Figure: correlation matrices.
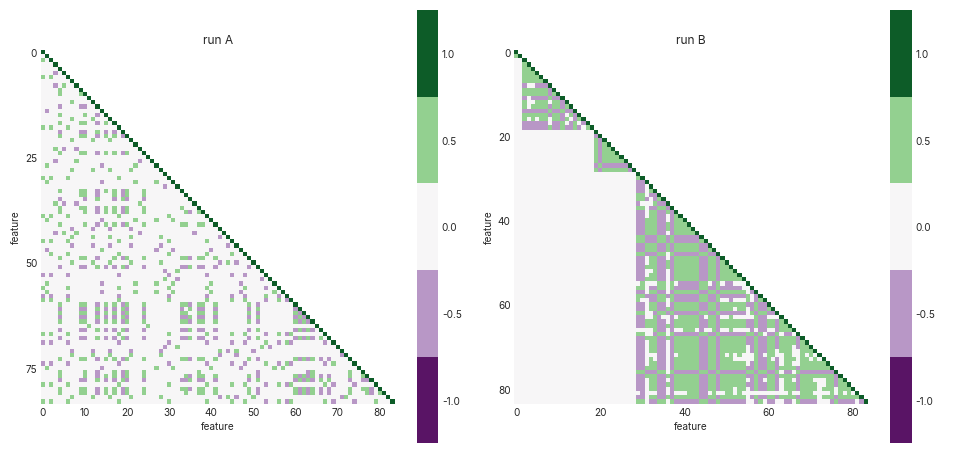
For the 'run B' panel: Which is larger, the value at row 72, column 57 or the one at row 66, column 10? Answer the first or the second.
the first
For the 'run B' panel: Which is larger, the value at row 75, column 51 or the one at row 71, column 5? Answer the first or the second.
the first
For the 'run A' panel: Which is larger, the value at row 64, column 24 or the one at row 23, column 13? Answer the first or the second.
the first
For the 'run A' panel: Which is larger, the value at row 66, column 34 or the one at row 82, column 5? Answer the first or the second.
the second
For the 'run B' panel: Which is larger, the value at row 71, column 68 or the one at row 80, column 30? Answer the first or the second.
the first
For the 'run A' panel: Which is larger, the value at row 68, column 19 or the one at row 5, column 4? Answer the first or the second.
the first
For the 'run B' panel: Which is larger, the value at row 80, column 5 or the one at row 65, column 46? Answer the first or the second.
the second
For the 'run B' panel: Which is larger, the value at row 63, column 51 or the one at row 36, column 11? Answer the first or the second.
the first
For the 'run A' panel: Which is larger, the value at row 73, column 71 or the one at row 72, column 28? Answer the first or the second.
the second
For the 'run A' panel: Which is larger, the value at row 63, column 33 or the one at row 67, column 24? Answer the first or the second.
the second
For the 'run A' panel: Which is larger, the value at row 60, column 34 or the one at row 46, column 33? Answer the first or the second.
the first
